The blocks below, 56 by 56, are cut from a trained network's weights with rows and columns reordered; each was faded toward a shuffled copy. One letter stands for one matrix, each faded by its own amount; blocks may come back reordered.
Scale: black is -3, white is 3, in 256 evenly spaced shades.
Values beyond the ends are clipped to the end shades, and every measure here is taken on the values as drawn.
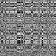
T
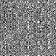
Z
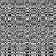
T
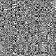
Z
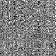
Z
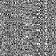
Z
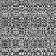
T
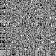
Z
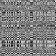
T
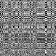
T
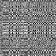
T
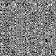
Z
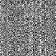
Z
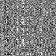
Z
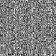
Z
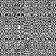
T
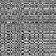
T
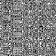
Z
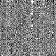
Z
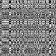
T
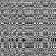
T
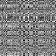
T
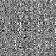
Z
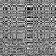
T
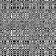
T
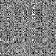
Z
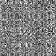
Z
